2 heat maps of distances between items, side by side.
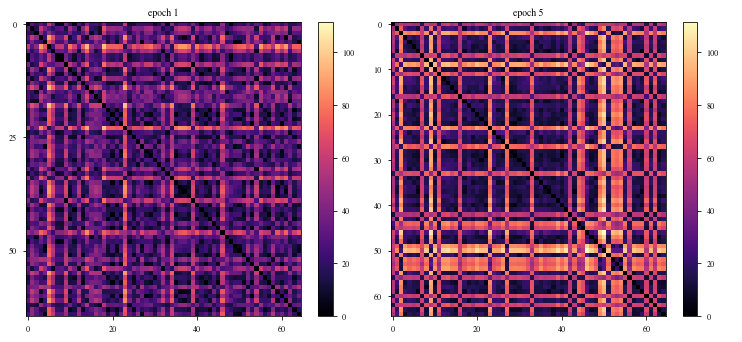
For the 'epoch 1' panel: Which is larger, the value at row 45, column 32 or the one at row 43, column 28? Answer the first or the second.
the first
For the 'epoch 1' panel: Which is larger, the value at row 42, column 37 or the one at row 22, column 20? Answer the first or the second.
the first
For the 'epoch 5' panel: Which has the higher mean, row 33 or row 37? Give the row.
33
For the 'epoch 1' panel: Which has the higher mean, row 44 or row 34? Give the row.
34
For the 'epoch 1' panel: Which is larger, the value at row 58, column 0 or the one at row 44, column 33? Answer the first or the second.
the first
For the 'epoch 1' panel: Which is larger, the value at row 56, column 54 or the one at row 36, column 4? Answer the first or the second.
the first
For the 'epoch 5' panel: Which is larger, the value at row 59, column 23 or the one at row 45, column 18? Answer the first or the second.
the first
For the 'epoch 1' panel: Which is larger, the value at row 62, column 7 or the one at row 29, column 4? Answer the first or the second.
the second
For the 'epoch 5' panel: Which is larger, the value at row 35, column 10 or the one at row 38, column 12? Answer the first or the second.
the second
